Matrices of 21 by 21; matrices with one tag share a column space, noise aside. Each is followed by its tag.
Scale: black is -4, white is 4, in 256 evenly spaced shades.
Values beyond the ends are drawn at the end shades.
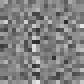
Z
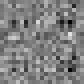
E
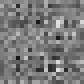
E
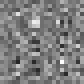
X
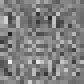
X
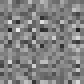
Z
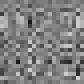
X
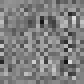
X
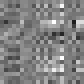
E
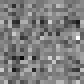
E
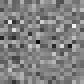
Z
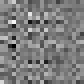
Z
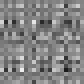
E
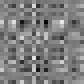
E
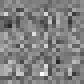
X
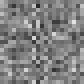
E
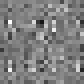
E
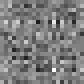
E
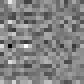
Z
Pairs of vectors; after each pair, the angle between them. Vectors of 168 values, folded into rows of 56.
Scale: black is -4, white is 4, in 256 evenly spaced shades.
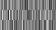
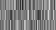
orthogonal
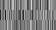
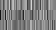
nearly parallel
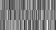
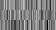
nearly opposite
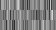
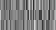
orthogonal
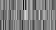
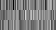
partly aligned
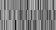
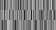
partly aligned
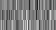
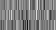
nearly opposite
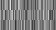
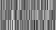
partly aligned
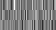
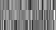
orthogonal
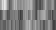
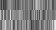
partly opposed
